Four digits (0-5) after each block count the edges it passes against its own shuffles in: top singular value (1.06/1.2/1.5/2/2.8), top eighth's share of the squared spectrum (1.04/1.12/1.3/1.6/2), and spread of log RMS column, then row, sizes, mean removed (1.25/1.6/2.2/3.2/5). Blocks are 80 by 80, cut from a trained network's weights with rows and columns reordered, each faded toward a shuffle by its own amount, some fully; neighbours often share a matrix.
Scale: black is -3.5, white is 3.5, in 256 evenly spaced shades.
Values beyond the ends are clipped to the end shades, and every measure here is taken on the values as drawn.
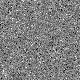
0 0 0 0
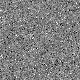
0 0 0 0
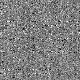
2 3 0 2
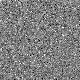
0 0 0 0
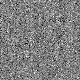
1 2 0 1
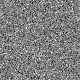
0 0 0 0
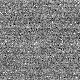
2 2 1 0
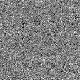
3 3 1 1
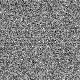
1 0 0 0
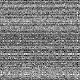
5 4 2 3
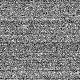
3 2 0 0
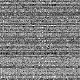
5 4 2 2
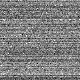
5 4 2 2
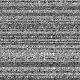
5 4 2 2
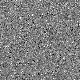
0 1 0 0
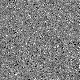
1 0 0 0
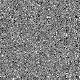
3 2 2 0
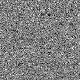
3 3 0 2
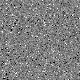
2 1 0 1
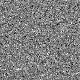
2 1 0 1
